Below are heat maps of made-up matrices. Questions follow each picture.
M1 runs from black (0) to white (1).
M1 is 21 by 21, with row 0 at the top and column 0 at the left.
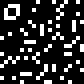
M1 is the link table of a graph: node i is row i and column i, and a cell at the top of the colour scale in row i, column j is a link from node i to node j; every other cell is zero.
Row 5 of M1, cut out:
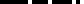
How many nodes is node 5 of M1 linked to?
4
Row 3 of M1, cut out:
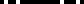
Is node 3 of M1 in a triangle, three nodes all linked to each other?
yes
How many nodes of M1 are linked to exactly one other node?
0
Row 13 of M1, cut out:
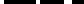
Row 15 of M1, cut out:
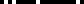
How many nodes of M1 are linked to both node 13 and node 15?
1
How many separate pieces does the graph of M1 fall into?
1
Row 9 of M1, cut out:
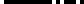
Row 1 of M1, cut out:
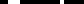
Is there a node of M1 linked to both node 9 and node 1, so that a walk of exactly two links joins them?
yes
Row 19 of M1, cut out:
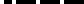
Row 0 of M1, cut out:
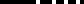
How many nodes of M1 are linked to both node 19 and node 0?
1
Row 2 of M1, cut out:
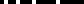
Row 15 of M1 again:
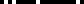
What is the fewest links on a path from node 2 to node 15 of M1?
2
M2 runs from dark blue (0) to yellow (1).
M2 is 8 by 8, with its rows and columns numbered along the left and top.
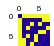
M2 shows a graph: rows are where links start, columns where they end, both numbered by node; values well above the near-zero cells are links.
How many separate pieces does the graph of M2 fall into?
1
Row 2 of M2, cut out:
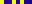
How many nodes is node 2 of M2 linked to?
3
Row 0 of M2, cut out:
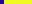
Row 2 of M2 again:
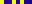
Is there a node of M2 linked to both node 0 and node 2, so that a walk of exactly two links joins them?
yes
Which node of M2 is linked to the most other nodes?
node 0
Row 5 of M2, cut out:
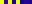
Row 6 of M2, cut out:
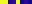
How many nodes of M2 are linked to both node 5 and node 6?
2
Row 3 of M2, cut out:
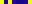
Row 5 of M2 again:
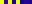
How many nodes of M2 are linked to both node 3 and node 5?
2
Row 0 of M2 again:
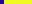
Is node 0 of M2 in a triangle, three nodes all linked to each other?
yes
